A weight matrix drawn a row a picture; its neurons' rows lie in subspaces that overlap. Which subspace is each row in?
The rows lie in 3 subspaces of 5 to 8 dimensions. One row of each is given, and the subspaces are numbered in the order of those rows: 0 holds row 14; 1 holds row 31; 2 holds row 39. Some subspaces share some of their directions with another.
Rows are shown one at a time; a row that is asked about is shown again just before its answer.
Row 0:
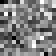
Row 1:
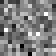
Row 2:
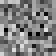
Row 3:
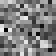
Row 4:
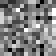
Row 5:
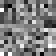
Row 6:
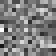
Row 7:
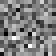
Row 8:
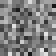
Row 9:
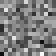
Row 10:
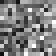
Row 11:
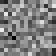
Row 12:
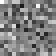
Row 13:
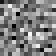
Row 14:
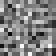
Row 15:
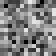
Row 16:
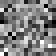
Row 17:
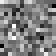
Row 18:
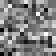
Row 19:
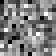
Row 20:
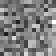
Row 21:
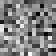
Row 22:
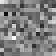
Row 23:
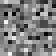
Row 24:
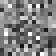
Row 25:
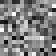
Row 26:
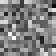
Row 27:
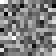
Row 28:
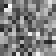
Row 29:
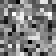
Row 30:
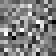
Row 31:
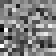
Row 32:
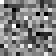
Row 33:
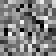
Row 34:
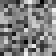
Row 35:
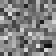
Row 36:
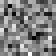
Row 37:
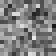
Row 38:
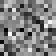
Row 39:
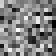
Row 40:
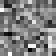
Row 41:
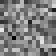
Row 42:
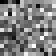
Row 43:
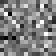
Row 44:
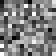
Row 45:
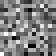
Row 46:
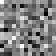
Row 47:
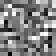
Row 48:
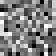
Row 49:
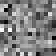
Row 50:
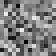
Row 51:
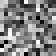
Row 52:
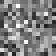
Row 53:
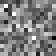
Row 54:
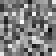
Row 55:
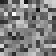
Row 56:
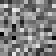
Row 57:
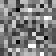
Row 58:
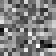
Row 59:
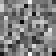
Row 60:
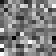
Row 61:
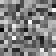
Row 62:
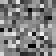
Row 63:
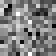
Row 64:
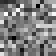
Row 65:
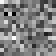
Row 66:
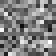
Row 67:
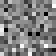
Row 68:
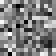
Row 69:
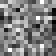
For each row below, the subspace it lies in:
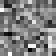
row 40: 2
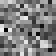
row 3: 2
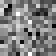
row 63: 1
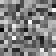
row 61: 1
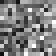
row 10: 2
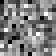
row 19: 0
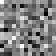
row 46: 0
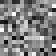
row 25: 1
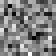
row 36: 0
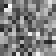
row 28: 1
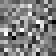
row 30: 2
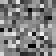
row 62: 2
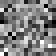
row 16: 2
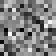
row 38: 2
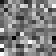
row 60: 0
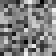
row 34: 2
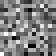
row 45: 2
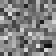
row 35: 1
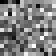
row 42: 2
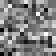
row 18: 0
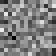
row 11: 0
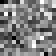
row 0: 2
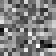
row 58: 1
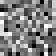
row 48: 2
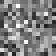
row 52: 2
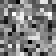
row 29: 0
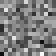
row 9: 2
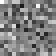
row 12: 2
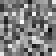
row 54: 0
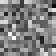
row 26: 1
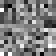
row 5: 2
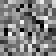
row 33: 2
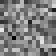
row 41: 1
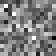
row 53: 1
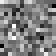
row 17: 1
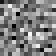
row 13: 1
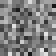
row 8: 1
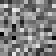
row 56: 1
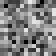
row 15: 2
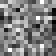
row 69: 2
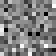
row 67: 0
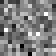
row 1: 0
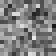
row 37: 1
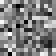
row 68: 2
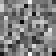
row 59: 0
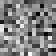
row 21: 1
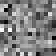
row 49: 1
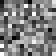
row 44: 0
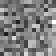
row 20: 2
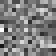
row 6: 1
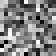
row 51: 1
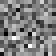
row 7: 2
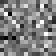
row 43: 1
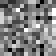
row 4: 2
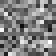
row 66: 1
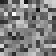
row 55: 1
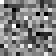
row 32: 2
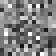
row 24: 2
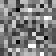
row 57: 2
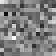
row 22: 2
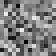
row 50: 2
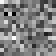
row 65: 1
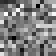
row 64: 2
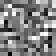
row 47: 0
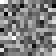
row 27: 0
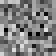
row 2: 0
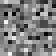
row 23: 0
